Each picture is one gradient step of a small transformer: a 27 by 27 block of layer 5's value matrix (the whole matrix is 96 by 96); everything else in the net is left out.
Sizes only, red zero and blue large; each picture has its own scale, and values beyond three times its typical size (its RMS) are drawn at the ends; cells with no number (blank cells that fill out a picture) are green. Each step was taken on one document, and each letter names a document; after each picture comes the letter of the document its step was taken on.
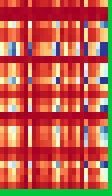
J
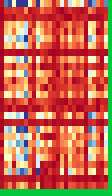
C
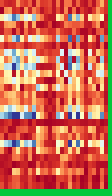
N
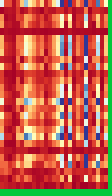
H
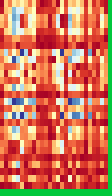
N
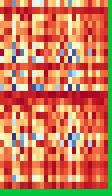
N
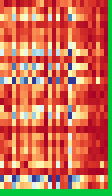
N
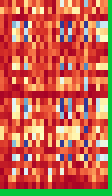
H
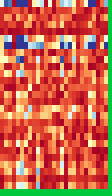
C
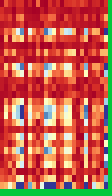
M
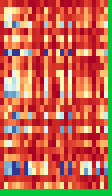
J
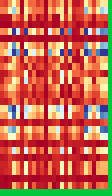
J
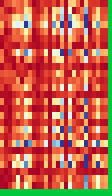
H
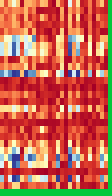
N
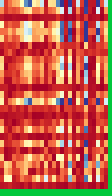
H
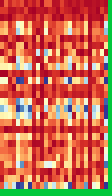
M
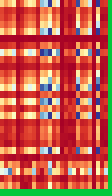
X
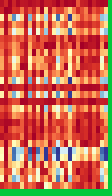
M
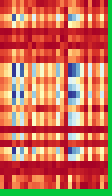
N
